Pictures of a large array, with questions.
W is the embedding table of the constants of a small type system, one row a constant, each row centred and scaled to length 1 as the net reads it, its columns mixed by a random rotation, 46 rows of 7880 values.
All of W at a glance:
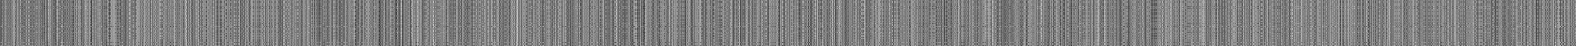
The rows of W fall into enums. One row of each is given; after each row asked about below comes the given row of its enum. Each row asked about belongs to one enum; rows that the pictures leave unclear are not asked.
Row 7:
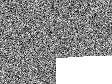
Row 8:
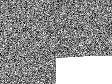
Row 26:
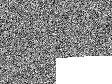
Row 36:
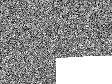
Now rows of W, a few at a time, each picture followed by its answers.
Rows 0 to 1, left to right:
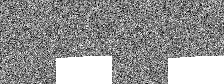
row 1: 7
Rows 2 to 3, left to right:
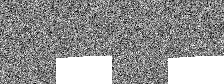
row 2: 7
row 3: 36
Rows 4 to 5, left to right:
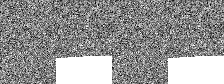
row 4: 36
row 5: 36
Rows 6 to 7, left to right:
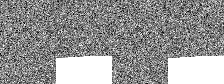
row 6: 8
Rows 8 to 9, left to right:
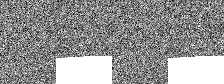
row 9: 36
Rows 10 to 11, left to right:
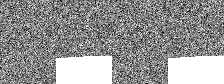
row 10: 36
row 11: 7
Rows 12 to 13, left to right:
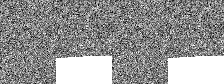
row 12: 36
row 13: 36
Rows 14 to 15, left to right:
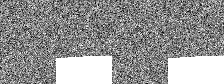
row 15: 7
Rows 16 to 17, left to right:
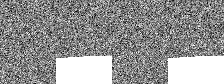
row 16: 7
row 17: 36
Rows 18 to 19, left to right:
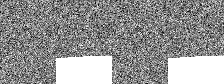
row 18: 36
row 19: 7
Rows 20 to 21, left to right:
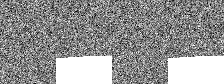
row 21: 36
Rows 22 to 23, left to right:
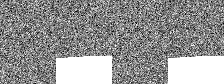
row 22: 7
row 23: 8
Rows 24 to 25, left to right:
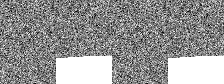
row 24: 7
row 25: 7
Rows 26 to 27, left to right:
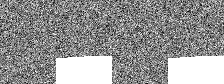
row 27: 7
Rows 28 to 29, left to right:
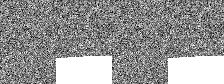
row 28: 36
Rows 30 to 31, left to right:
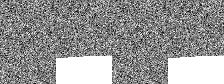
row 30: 7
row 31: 7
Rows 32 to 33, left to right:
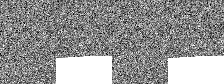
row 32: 8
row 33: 36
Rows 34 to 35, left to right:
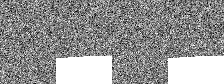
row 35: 36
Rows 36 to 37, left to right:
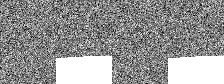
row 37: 7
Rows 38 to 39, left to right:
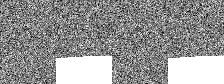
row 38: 36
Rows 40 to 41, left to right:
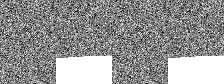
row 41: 7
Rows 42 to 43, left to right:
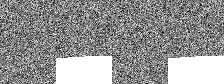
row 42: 26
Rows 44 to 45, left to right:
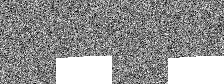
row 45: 26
